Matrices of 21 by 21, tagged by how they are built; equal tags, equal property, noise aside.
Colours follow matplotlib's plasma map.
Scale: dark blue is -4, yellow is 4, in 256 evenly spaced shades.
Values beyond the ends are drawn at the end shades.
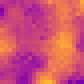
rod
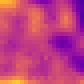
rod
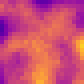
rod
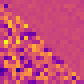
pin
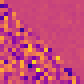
pin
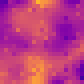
rod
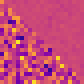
pin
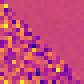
pin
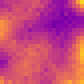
rod
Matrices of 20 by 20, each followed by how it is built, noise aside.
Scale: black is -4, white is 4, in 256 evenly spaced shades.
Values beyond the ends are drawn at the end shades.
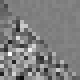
lower triangular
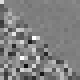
lower triangular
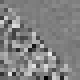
lower triangular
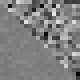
upper triangular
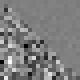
lower triangular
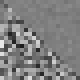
lower triangular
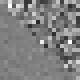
upper triangular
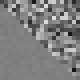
upper triangular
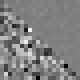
lower triangular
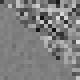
upper triangular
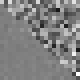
upper triangular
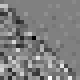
lower triangular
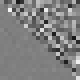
upper triangular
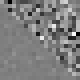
upper triangular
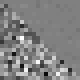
lower triangular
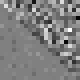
upper triangular
